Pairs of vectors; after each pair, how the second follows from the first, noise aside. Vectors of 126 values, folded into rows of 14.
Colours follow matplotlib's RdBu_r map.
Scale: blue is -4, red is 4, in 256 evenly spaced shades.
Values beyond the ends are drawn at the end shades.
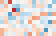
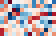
scaled up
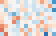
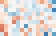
copied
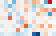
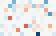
partly zeroed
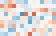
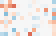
partly zeroed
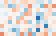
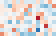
sign-scrambled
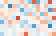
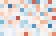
copied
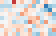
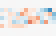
partly zeroed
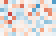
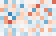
sign-scrambled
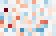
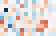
sign-scrambled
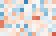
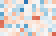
copied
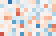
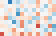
sign-scrambled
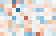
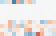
partly zeroed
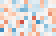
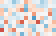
sign-scrambled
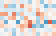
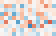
sign-scrambled
